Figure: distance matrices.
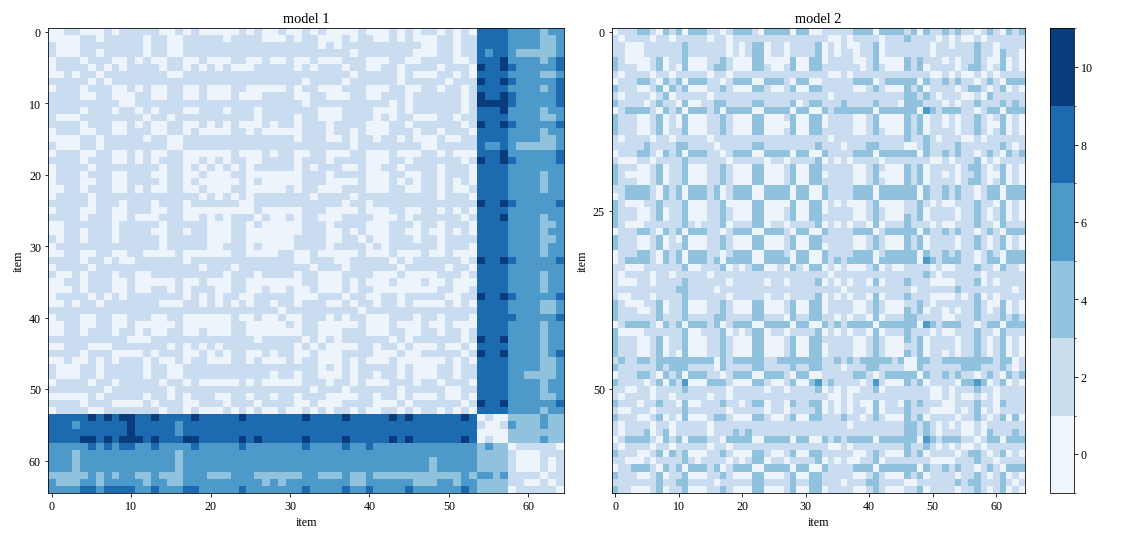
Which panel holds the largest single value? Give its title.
model 1
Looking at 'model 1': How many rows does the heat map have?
65
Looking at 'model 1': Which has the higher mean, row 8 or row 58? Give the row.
58
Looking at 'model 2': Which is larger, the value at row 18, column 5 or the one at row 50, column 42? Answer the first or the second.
the first
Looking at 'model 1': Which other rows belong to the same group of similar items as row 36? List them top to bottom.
0, 1, 2, 3, 4, 5, 6, 7, 8, 9, 10, 11, 12, 13, 14, 15, 16, 17, 18, 19, 20, 21, 22, 23, 24, 25, 26, 27, 28, 29, 30, 31, 32, 33, 34, 35, 37, 38, 39, 40, 41, 42, 43, 44, 45, 46, 47, 48, 49, 50, 51, 52, 53
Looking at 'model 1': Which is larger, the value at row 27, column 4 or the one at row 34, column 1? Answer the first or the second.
the first
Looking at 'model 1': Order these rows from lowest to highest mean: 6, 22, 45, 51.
22, 51, 45, 6
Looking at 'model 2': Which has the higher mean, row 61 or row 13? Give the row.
61
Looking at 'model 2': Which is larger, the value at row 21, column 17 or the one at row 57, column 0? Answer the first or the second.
the first
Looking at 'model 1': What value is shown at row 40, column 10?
2
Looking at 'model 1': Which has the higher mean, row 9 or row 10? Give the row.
10
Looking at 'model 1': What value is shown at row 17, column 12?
2
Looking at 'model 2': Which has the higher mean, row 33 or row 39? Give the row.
39
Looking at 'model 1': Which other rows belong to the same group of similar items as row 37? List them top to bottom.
0, 1, 2, 3, 4, 5, 6, 7, 8, 9, 10, 11, 12, 13, 14, 15, 16, 17, 18, 19, 20, 21, 22, 23, 24, 25, 26, 27, 28, 29, 30, 31, 32, 33, 34, 35, 36, 38, 39, 40, 41, 42, 43, 44, 45, 46, 47, 48, 49, 50, 51, 52, 53
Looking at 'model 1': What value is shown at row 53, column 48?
2
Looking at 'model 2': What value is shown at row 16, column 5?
4
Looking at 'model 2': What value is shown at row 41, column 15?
2
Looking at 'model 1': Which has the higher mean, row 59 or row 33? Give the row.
59
